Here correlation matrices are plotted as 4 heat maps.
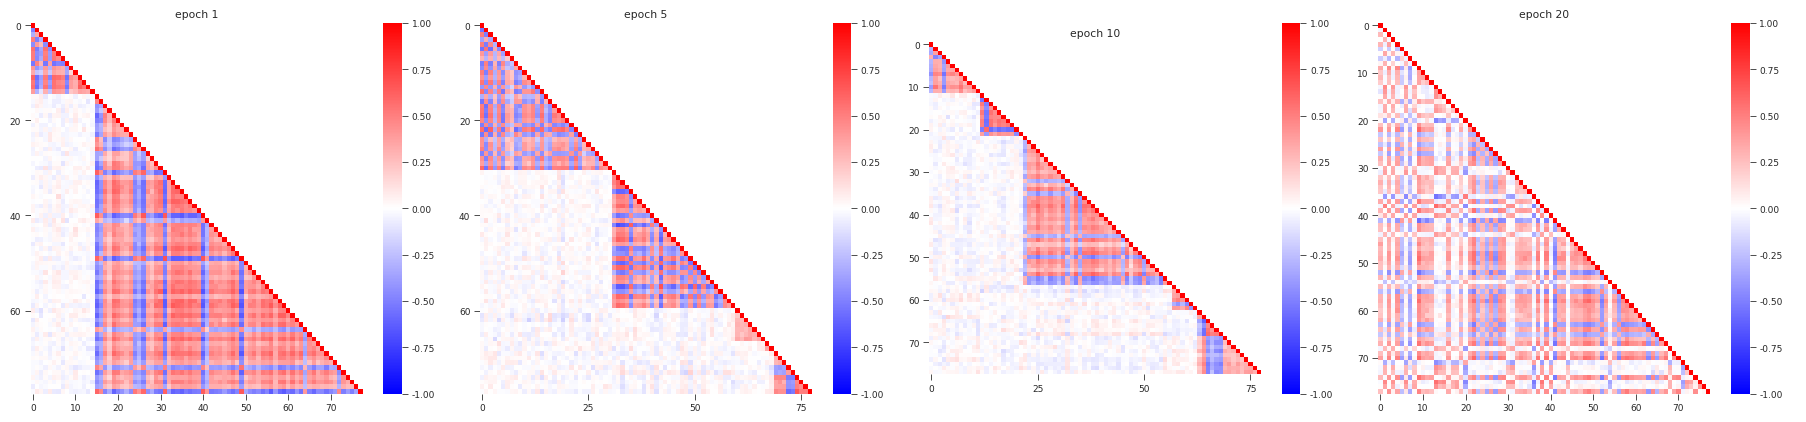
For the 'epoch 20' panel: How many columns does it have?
78
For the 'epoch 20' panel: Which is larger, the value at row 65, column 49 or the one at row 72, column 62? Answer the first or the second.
the second
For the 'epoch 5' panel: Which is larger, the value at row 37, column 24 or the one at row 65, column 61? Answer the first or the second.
the second
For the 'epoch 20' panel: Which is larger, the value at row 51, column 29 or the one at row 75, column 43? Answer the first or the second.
the first
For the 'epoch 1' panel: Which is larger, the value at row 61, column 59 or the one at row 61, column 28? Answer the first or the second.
the first
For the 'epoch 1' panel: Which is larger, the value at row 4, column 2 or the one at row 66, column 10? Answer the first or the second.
the first
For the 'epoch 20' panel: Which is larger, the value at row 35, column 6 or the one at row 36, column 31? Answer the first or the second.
the first
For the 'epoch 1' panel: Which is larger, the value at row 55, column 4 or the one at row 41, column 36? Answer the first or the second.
the first
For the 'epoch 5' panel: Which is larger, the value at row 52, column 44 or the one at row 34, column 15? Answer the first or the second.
the second
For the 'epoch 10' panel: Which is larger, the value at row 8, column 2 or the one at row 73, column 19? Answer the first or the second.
the first
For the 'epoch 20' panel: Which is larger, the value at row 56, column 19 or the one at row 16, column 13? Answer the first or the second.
the second
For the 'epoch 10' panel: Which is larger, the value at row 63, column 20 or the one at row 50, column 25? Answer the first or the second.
the first
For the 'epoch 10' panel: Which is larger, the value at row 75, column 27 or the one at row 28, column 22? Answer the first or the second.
the first
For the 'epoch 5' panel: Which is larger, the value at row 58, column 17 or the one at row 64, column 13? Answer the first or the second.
the second
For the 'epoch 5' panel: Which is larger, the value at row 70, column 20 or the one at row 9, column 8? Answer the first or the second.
the second
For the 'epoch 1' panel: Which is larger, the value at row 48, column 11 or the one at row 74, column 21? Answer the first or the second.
the second
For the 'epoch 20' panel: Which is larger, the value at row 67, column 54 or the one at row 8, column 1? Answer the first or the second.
the second
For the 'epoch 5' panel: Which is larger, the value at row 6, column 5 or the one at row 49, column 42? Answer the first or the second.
the first
